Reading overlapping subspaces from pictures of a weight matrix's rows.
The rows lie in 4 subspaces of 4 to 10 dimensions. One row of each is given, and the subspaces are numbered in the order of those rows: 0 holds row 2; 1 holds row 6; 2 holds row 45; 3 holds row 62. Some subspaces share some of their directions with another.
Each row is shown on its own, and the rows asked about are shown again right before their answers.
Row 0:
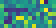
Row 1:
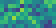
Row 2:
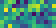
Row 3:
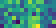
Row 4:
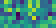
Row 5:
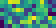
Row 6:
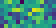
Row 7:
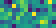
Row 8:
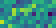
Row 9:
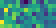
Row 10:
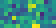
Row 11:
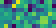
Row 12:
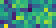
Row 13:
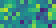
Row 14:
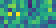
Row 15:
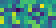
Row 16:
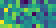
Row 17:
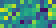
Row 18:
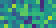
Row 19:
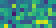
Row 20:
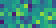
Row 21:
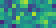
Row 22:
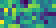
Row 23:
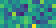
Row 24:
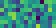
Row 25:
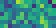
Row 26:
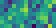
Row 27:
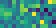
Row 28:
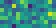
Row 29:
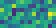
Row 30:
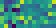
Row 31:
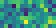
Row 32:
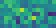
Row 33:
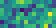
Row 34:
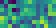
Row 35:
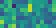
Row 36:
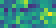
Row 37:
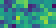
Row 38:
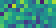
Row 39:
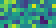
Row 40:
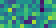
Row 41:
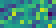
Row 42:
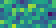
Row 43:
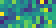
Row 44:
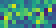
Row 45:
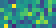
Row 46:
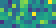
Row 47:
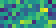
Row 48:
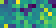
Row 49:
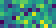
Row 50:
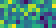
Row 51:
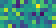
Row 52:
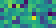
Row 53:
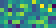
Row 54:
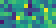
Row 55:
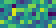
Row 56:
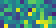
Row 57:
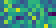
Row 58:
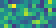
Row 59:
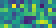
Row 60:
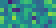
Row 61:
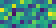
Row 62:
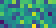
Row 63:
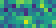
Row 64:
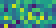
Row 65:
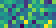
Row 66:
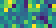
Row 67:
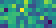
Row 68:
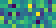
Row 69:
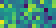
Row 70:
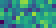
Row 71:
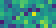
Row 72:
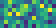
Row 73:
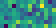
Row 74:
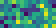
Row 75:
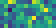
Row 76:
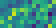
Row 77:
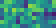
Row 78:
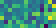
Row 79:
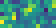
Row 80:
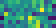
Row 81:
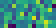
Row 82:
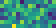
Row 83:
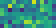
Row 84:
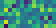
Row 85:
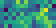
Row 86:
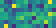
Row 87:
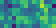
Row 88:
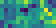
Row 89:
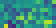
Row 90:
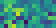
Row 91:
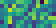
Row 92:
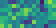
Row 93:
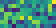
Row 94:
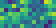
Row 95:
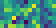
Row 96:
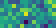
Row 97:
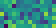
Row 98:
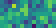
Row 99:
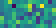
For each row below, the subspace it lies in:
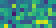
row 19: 1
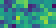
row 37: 0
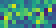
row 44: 2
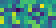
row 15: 2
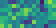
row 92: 1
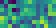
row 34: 2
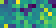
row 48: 3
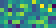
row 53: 2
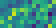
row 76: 0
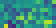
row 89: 2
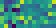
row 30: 1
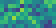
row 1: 1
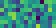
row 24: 2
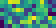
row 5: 1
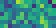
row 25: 2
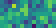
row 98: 0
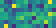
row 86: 2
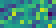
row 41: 0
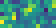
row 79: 2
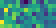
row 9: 3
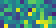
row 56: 2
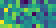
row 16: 3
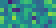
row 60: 2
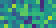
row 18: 2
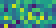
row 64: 1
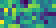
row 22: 3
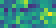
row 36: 3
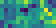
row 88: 3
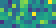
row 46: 3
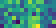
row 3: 1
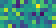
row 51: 0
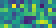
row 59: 1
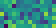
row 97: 2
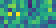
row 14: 2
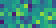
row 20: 2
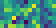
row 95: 1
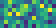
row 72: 2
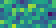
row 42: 0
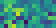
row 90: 1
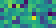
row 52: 1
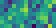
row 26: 0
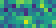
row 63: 1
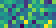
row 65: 1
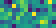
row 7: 3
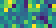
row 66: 0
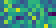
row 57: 2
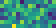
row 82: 0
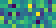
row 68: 2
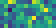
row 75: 2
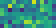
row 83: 2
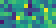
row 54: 2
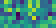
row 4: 2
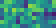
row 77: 2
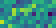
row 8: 0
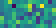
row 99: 2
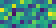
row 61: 0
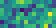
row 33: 0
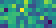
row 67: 1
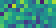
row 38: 2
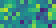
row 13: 0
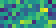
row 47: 0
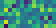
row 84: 1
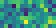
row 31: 1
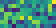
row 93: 1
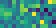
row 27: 3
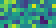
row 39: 2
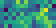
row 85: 0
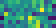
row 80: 1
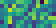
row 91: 2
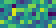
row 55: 0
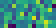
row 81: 2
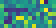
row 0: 2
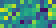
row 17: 0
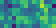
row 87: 0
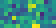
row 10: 1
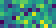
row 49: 3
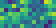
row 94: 1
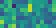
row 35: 2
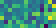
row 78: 2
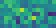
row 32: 1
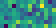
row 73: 2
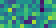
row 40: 1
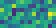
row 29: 0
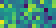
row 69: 2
